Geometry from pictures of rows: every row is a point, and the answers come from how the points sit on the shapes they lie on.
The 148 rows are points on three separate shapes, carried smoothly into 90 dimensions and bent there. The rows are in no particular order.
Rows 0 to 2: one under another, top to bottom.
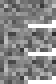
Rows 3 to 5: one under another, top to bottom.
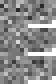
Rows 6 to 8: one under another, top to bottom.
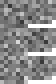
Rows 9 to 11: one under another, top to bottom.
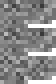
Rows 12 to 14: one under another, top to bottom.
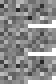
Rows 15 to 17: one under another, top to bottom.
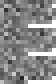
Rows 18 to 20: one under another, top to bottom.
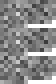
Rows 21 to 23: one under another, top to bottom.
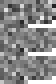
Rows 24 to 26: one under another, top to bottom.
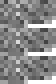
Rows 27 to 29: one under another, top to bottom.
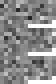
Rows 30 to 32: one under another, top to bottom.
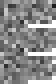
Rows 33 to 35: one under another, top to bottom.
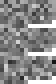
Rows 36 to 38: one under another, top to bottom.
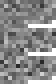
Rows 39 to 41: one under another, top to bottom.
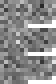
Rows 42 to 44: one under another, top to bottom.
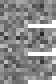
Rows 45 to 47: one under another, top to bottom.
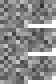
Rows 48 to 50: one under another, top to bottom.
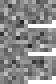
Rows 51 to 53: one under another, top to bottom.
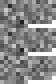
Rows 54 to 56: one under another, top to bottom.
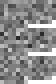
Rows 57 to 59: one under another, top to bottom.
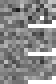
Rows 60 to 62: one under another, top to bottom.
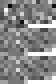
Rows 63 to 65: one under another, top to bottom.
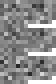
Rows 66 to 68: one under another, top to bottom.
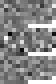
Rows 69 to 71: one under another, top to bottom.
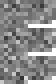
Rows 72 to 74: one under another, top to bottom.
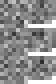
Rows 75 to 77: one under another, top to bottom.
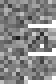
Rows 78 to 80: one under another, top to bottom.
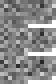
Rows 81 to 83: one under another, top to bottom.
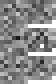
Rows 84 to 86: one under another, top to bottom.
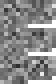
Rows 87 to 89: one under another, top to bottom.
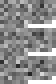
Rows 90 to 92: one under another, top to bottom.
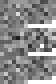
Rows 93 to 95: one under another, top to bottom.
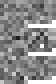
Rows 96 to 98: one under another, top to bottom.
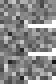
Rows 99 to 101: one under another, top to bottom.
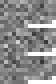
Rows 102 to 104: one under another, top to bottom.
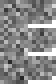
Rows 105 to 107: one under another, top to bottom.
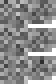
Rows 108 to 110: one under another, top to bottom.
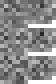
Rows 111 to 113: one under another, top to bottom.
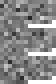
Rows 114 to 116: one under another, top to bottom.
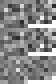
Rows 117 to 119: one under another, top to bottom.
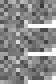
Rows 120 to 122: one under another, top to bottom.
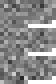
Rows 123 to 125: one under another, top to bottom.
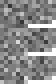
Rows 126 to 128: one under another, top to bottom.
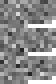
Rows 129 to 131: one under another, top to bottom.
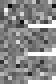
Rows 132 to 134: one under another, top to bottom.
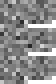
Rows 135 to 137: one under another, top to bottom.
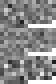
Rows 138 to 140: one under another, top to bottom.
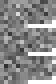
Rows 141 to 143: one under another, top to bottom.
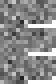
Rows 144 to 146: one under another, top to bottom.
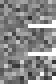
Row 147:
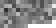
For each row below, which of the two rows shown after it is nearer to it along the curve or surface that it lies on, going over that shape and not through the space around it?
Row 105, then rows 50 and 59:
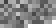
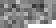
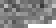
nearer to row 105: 50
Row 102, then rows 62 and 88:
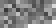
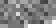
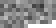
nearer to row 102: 62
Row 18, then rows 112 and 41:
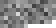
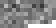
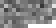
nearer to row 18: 41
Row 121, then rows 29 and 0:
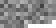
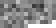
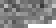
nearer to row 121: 29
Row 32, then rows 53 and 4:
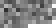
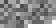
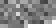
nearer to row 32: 4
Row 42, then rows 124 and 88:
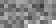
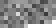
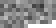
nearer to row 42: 88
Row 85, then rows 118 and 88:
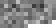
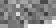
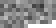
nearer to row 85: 88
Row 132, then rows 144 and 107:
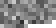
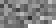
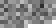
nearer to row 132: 107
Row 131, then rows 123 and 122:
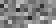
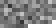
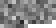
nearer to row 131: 123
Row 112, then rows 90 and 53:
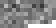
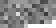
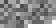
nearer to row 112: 53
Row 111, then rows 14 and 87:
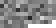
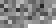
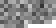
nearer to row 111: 14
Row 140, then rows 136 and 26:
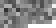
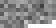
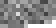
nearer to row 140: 26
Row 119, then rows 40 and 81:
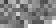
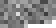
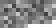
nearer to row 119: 40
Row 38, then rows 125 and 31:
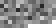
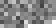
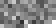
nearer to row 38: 125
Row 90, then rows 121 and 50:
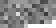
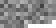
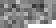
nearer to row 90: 121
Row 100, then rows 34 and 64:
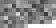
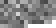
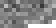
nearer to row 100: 34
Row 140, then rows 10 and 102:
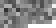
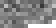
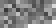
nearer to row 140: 102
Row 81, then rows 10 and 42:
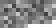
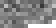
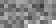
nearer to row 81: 10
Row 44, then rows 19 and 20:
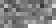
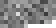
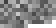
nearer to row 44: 19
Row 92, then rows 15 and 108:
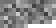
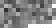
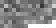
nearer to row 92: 15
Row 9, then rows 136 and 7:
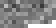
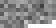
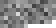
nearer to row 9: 136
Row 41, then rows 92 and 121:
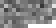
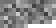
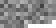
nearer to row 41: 92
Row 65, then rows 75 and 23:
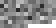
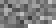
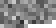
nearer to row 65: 75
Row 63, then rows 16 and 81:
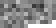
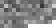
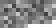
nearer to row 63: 16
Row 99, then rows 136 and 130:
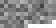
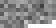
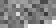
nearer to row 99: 136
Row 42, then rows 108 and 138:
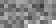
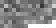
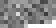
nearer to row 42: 108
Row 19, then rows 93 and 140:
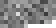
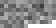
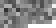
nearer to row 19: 140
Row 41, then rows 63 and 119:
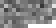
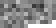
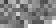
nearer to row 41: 63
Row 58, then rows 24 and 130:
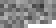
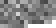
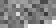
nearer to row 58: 24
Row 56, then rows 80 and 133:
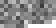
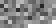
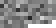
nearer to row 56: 80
